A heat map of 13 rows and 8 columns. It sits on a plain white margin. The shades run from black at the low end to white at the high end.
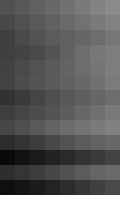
The grain runs across in streaks. The bottom left is the ninth with the lowest average. The field climbs toward the top right. Neither half mirrors the other.
